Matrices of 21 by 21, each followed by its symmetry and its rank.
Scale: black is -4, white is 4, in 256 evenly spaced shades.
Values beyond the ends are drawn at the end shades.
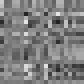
neither, rank three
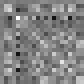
symmetric, rank three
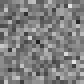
neither, full rank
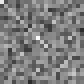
symmetric, full rank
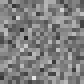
neither, full rank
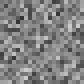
symmetric, full rank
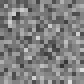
symmetric, full rank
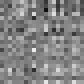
neither, rank three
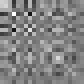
symmetric, rank three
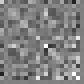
symmetric, rank three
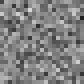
neither, full rank
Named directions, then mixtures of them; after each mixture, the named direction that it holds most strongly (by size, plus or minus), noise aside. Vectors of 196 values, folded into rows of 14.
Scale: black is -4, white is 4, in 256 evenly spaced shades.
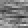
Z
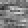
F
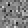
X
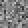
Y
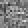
F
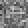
F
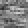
F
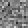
X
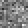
Y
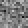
Y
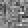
Y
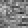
Z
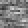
F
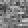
F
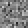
X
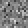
X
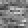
F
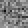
X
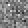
X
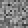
X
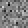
X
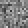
X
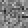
Y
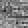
Z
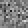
X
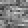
F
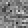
X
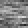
Z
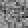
Y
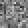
Y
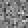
X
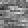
F
